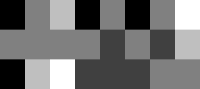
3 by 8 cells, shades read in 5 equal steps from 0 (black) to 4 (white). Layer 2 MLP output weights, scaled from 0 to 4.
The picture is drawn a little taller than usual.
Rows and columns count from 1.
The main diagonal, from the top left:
0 2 4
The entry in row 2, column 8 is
3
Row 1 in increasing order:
0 0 0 2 2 2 3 4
